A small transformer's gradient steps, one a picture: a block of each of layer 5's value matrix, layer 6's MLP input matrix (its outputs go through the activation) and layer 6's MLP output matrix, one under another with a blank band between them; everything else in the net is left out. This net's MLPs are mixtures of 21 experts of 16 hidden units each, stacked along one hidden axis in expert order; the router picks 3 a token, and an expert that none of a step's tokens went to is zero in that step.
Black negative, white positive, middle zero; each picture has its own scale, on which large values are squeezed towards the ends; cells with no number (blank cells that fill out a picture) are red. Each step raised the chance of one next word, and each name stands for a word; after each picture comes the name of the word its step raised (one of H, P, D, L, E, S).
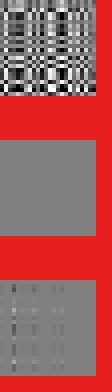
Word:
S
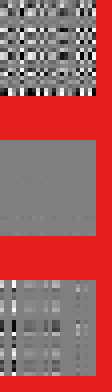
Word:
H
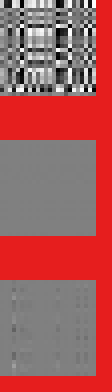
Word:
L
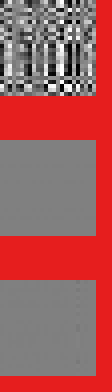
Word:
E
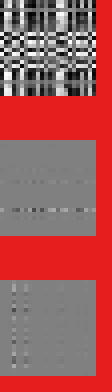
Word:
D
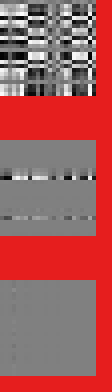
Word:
D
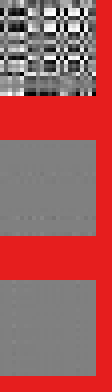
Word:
H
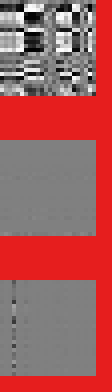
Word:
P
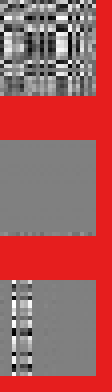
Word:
P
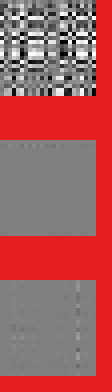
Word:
D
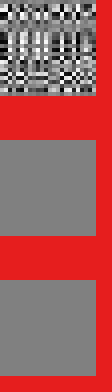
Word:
P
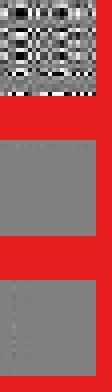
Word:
H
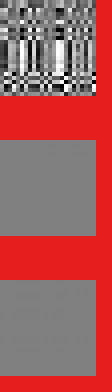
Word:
E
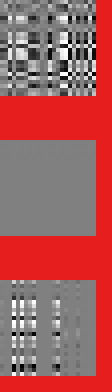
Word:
P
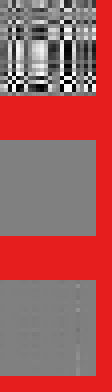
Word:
E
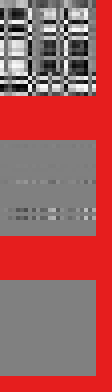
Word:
E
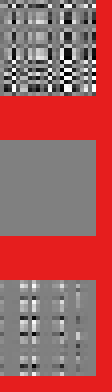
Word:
P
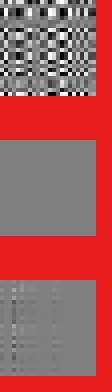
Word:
H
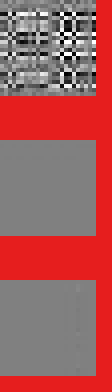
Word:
D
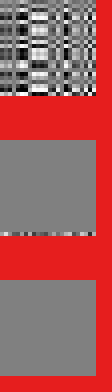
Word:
S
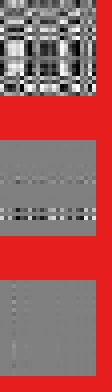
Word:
E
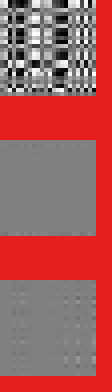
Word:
L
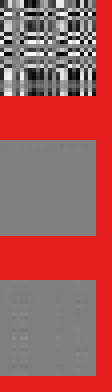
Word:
D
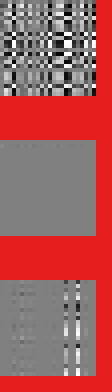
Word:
D
